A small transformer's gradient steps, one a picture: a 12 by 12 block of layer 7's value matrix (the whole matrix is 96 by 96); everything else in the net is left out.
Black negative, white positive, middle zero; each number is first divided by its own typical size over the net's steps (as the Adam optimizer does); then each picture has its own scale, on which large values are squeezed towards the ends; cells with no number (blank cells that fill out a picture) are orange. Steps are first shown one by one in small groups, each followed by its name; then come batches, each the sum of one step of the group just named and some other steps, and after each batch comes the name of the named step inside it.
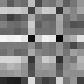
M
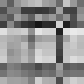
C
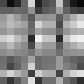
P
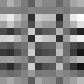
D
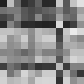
C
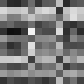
M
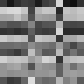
M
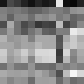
C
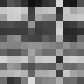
M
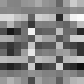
D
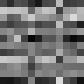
M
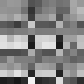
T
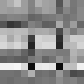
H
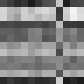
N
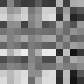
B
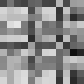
B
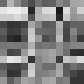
B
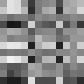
T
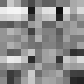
B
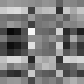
H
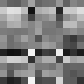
T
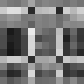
H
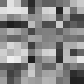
B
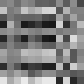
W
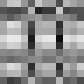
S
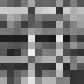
W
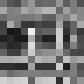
W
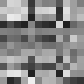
W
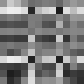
W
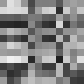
W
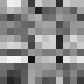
S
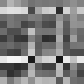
W
